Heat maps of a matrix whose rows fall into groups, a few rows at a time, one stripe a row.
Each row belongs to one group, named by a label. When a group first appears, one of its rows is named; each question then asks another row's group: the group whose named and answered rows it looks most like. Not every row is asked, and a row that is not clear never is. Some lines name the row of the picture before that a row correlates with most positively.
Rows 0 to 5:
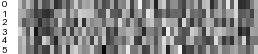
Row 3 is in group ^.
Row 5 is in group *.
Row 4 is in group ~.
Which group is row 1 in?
*
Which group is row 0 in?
*
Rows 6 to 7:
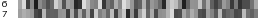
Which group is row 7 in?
~
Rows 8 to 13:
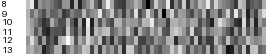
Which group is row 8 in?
^
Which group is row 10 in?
~
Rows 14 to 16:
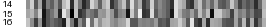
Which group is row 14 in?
^
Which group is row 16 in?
~
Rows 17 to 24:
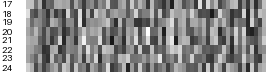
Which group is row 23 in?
~
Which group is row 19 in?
~
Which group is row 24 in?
^
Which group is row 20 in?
*
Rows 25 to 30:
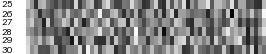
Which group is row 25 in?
^
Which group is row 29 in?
^
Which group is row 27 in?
^
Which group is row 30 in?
~
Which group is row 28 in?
*
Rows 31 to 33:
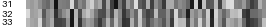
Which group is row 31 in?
*
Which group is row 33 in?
^
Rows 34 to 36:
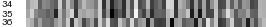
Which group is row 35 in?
*
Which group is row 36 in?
^
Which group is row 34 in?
*
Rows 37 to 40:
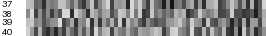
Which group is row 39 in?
~
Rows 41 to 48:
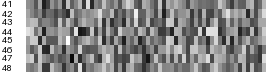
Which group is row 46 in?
~
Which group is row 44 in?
^
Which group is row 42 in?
*
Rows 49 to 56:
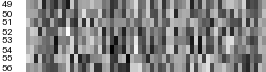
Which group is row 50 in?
*
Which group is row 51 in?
~
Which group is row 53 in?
*
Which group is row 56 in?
^
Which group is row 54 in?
*
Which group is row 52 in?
*
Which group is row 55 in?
^
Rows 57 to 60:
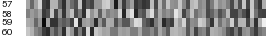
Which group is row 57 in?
~
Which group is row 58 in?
~
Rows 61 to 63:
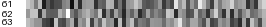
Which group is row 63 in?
~
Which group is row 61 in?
^
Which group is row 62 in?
*
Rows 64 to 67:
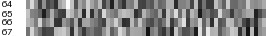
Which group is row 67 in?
^
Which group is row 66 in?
^
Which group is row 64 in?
*
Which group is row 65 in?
~
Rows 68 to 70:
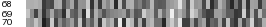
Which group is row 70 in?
~
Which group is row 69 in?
~
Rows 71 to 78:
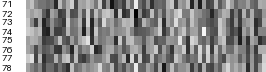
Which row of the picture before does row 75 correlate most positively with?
68
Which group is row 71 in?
*
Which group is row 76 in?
^
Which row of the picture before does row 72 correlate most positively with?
68
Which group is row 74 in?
~
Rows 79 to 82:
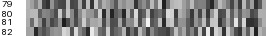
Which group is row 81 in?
*
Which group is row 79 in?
~
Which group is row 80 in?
*
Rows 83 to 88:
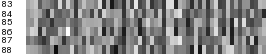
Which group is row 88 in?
*
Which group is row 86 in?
*
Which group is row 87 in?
~
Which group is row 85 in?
*
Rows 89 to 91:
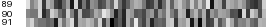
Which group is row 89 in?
^
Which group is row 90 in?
~
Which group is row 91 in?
*
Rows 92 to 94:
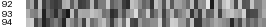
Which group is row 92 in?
^
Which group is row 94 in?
~
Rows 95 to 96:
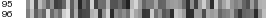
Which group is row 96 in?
^
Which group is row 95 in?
^
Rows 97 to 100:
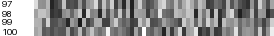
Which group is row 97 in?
~
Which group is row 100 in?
*
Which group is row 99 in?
^
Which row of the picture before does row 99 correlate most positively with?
95
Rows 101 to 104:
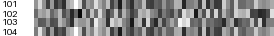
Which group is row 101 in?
*
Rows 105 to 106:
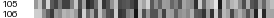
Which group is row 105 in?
^
